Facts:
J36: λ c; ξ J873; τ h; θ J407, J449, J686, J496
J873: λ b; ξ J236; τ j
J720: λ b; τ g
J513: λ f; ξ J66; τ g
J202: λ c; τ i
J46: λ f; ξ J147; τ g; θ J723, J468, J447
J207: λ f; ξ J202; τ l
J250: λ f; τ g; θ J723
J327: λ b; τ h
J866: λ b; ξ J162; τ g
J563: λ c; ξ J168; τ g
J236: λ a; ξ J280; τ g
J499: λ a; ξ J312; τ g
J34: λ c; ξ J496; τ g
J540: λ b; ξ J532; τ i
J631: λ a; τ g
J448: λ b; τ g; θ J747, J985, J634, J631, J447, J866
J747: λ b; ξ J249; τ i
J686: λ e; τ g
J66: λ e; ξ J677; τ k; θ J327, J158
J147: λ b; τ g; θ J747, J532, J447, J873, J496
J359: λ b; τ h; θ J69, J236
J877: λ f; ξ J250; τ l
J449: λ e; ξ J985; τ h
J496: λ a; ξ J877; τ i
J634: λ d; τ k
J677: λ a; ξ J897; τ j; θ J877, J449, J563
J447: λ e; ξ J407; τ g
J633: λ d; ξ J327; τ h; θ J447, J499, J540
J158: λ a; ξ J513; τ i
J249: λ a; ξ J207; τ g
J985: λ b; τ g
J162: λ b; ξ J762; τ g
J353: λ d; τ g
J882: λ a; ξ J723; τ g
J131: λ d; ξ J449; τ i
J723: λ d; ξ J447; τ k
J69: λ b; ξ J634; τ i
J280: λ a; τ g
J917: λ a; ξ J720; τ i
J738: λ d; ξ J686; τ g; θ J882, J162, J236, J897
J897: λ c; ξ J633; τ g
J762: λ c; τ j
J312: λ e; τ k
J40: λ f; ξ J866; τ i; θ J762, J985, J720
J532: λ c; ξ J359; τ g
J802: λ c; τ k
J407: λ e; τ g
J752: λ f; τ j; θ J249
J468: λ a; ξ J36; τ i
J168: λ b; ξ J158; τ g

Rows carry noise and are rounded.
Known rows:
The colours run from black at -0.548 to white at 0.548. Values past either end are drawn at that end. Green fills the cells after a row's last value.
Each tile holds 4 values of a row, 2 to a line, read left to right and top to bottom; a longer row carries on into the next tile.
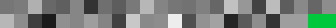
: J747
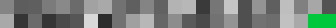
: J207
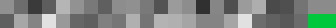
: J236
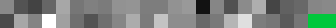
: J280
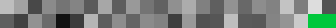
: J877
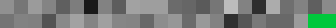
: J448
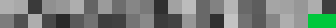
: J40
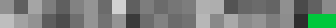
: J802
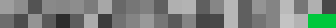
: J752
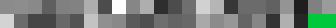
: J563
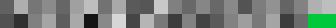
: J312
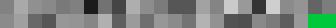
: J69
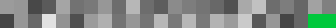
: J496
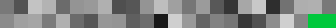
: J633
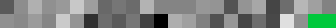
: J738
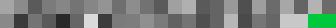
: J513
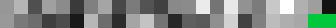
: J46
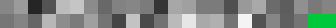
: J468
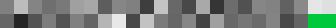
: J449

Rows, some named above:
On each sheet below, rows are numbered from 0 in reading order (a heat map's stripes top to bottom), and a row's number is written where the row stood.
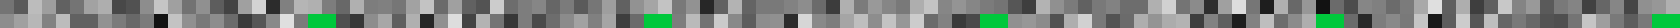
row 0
J633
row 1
J312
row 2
J882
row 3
J720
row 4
J686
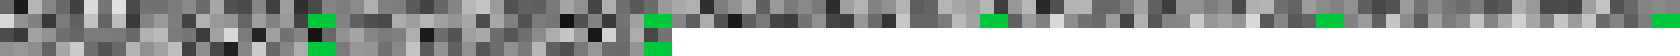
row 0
J202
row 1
J168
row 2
J40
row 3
J499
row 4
J677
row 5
J720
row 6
J540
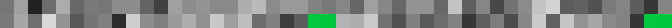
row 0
J882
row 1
J532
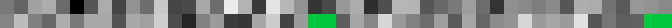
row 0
J147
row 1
J499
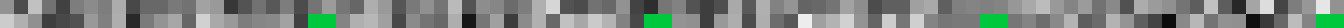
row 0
J897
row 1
J762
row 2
J249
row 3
J131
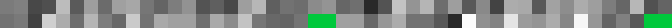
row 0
J158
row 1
J917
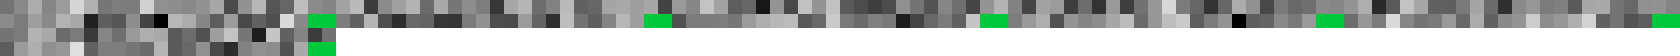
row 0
J738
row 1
J40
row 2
J985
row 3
J327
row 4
J499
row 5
J359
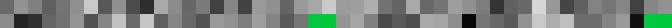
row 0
J66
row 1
J34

